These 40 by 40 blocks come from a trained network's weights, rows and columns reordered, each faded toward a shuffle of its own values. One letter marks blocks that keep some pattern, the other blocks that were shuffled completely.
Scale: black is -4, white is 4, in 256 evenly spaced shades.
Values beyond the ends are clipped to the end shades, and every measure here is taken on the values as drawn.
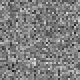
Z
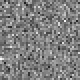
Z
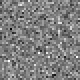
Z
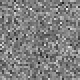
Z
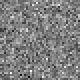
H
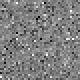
H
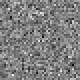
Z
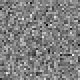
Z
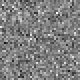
Z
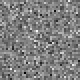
H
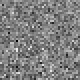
Z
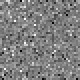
H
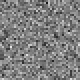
Z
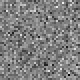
H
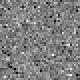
H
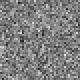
H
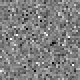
H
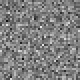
Z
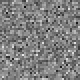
H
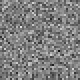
Z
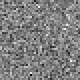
H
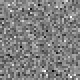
Z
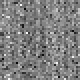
Z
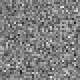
H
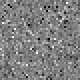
H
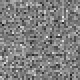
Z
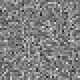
Z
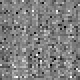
Z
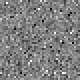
H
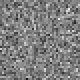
Z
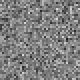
H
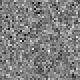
H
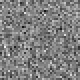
H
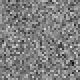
Z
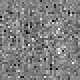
Z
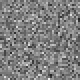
H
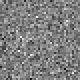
H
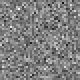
H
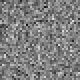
Z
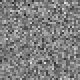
H
